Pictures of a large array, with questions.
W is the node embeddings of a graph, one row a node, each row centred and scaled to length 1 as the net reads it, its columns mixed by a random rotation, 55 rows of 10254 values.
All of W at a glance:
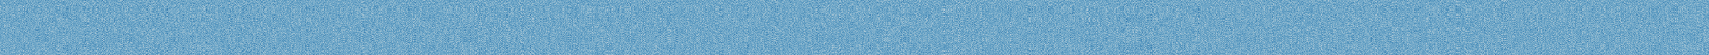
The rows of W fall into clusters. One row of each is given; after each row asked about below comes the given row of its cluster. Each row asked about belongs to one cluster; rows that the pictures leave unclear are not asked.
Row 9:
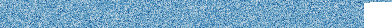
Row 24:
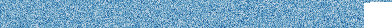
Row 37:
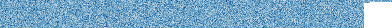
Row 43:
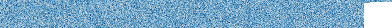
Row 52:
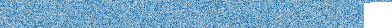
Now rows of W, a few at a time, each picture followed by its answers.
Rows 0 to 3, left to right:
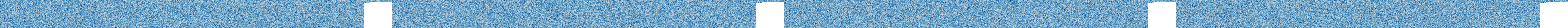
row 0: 24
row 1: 52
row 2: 37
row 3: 43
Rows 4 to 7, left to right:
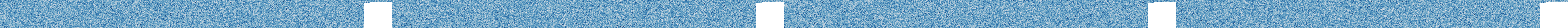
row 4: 52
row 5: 43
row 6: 9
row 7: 37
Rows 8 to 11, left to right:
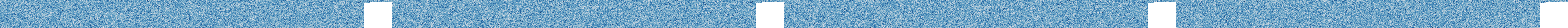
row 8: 9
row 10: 9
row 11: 43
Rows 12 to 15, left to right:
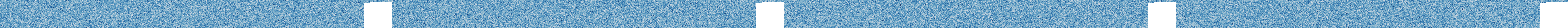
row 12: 9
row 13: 37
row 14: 52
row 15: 52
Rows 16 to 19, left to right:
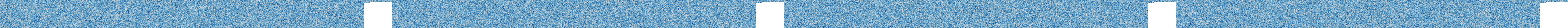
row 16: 9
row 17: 52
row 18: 43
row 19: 43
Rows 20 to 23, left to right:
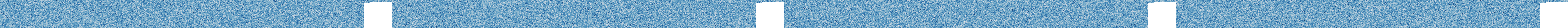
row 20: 52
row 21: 43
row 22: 24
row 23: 9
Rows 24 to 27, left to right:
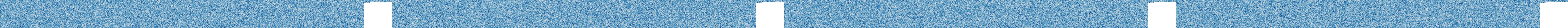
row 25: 43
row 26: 24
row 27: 37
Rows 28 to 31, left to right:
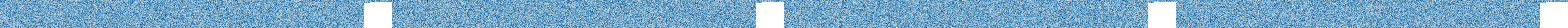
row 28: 52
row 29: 37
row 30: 37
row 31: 9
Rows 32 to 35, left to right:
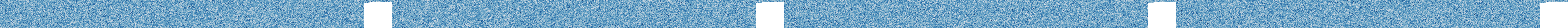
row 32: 37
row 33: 9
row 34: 24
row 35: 37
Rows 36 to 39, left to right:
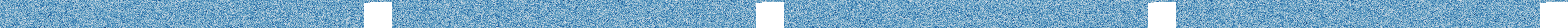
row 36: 43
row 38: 24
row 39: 37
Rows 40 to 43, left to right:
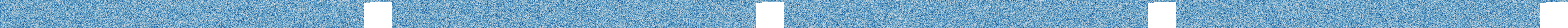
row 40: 24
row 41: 37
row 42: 9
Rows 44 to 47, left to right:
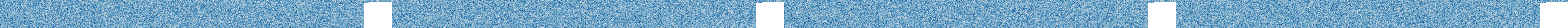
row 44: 24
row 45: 52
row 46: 24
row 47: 52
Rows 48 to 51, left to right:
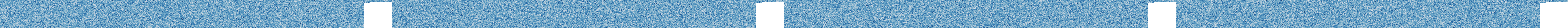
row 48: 52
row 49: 43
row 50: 9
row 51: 9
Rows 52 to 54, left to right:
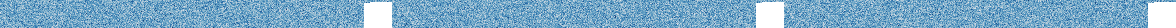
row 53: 43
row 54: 9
